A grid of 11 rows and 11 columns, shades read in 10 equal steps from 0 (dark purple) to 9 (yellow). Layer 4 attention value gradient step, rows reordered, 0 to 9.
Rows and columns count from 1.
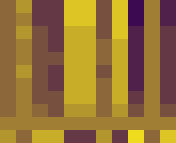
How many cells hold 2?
18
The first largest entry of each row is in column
5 5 8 5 5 5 5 5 5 1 9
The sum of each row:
47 46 48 47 48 47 47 49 49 55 57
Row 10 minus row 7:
1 0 2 3 -2 -2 1 -2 4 0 3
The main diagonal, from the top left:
4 5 3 2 7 7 4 7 3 5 8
